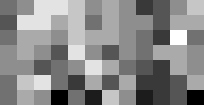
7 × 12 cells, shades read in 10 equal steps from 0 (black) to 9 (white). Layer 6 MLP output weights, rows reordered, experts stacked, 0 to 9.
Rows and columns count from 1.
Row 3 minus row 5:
-1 1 3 1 2 -2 0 1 1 0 3 -1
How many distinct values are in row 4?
5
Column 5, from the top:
7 7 7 8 5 2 4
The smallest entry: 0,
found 2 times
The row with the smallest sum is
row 7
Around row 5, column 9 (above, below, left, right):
4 2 4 2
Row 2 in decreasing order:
8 8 7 6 6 6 6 5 5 4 3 3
